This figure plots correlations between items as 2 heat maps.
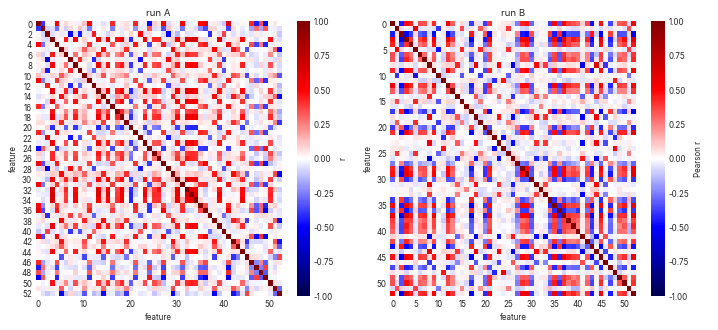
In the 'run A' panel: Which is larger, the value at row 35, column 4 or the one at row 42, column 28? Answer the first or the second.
the first
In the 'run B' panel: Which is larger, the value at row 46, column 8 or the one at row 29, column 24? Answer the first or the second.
the second
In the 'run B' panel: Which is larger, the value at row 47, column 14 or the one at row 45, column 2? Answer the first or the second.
the first
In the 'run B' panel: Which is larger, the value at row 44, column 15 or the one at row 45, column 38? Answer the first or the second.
the second
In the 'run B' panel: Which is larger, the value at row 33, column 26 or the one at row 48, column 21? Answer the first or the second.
the second
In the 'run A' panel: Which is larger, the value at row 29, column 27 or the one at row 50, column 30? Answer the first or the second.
the second
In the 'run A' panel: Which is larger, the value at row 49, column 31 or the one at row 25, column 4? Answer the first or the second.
the second
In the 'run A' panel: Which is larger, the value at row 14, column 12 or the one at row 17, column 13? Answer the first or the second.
the second
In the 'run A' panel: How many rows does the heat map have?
53
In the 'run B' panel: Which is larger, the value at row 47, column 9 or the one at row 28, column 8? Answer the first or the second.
the second
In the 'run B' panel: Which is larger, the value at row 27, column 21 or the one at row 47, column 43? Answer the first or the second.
the second
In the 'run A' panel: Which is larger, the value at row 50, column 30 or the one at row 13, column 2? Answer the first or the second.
the first
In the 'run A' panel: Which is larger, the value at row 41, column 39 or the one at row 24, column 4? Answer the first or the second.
the first
